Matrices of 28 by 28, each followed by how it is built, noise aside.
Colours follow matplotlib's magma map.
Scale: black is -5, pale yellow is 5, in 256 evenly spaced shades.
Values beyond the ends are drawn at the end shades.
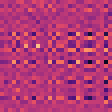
low rank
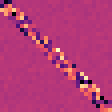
banded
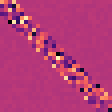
banded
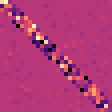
banded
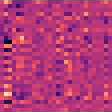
low rank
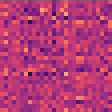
low rank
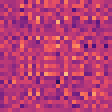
low rank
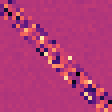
banded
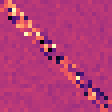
banded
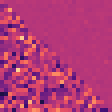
lower triangular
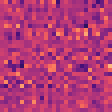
low rank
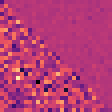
lower triangular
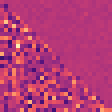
lower triangular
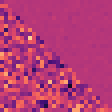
lower triangular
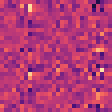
low rank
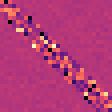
banded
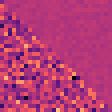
lower triangular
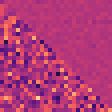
lower triangular
